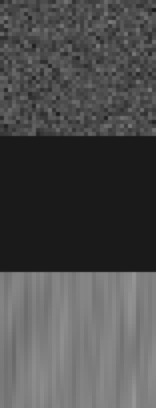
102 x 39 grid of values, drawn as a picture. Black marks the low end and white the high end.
It is made of 3 by 1 panels. Panel 1,1: low, fine-grained. Panel 2,1: very low, flat. Panel 3,1: middling, streaked downward, faint in contrast.
